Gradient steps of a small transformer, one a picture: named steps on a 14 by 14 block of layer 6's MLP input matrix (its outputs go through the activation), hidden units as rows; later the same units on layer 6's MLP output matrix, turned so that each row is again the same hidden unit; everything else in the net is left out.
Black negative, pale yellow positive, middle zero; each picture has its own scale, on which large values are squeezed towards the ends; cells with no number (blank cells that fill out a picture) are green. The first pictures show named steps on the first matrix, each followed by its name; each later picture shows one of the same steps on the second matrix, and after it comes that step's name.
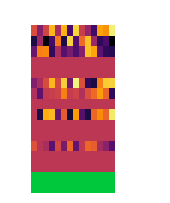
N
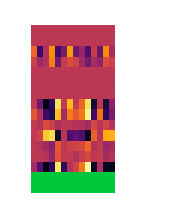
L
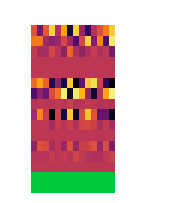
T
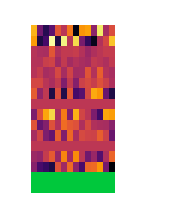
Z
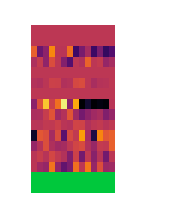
L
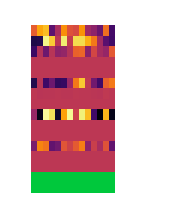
N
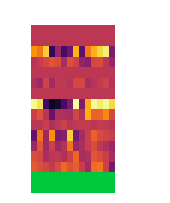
L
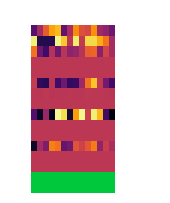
N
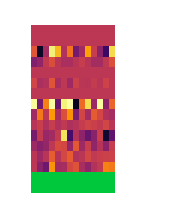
L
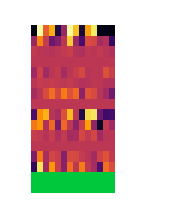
Z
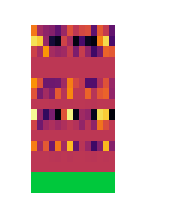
T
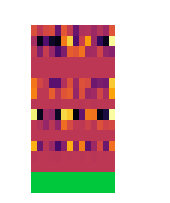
T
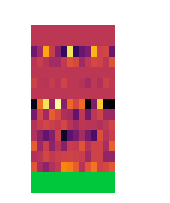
L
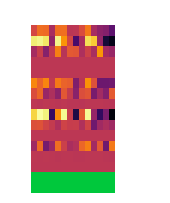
T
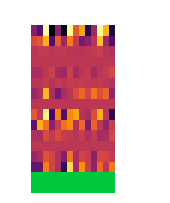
Z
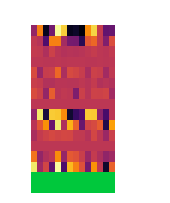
Z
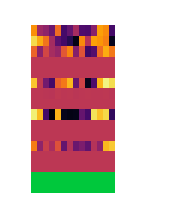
N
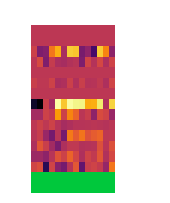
L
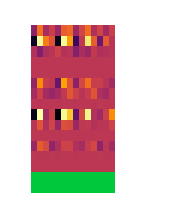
T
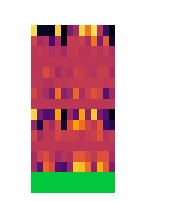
Z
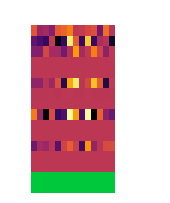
N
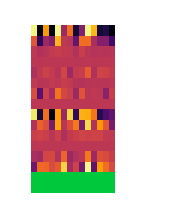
Z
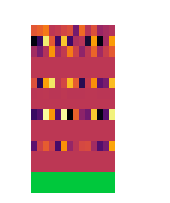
N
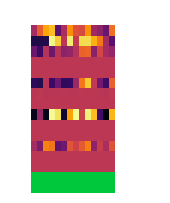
N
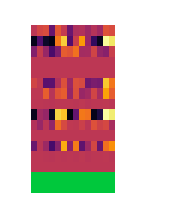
T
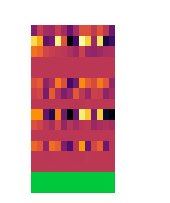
T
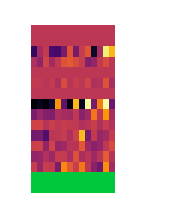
L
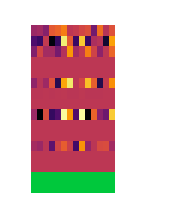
N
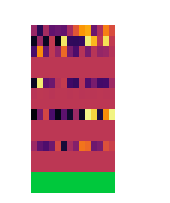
N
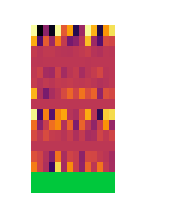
Z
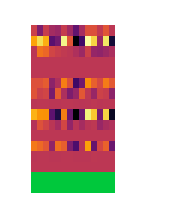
T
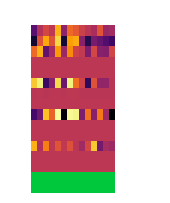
N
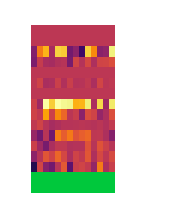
L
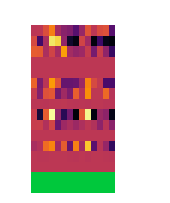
T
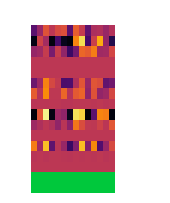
T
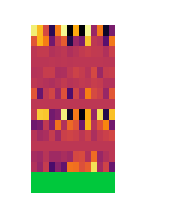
Z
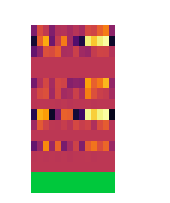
T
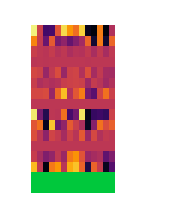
Z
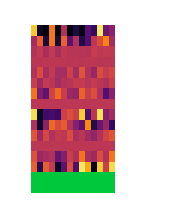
Z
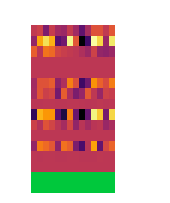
T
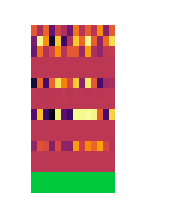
N
